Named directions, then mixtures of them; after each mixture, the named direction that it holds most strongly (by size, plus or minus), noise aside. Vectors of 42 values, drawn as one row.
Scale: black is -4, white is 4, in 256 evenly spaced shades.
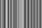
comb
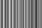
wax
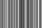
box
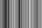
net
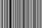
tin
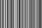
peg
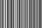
peg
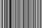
tin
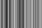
comb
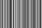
tin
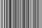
tin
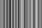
wax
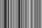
net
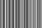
wax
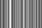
tin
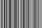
peg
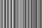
wax
